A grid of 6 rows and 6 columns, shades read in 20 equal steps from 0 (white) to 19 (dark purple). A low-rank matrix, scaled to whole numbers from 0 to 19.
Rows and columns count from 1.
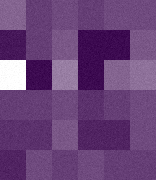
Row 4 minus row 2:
-3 0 1 -3 -4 1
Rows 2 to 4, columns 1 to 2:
18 15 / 0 19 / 15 15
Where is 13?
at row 2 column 3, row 2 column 6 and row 5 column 3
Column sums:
78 94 79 100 92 81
